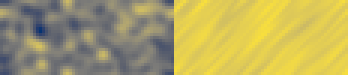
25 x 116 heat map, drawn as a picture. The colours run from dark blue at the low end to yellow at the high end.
It is made of 1 by 2 panels. Panel 1,1: middling, blotchy, strong in contrast. Panel 1,2: very high, slanting up to the right, faint in contrast.
